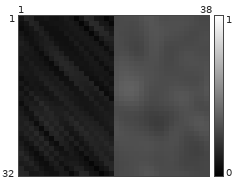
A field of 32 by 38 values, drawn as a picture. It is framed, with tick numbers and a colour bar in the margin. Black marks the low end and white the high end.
It is made of 1 by 2 panels. Panel 1,1: very low, slanting down to the right, faint in contrast. Panel 1,2: low, blotchy, faint in contrast.
